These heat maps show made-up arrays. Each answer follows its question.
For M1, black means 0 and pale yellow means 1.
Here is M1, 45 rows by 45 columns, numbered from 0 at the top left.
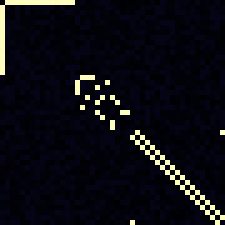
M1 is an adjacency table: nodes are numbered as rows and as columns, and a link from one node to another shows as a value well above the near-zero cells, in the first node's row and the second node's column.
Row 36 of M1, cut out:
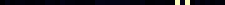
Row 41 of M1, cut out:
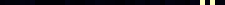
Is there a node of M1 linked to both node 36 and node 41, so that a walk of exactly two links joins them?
no
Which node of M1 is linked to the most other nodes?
node 0
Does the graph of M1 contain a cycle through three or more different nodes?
yes
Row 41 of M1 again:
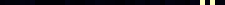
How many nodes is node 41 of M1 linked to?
2
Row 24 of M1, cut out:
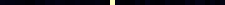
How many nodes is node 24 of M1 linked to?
1
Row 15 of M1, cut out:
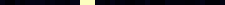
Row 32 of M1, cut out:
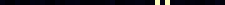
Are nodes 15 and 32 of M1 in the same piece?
no
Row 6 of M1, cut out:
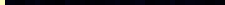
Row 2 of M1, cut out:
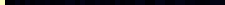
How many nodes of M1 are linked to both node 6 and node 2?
1
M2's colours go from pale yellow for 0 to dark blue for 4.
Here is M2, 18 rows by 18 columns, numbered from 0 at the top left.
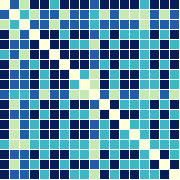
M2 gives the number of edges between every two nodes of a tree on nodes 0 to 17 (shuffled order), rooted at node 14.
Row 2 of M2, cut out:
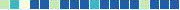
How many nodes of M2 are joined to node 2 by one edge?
3
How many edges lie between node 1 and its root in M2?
1
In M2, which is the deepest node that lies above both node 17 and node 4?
9
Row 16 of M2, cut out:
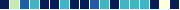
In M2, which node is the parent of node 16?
1
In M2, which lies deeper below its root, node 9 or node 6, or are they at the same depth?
node 6
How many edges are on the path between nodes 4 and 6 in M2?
4
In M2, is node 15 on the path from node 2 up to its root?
no
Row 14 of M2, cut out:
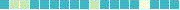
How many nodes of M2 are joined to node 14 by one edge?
3
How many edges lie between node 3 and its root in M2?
2
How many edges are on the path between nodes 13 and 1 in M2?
1
